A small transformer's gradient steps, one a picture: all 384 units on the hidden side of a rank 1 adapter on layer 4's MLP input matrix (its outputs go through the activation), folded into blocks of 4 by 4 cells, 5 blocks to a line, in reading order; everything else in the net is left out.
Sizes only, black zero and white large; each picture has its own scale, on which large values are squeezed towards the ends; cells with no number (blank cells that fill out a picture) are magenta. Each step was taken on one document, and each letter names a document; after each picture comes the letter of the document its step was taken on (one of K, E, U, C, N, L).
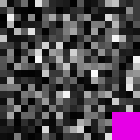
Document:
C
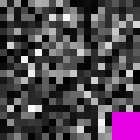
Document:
C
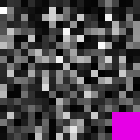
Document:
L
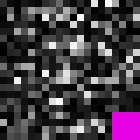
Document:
C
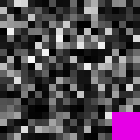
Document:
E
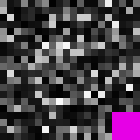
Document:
C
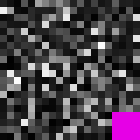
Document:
L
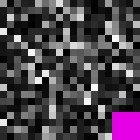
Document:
C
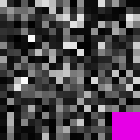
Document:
L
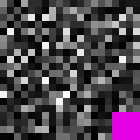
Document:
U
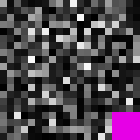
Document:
E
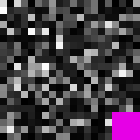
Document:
U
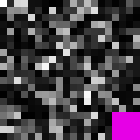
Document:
E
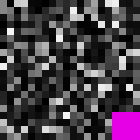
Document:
E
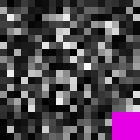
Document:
L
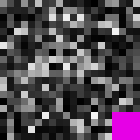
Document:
L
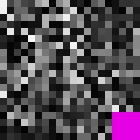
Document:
L
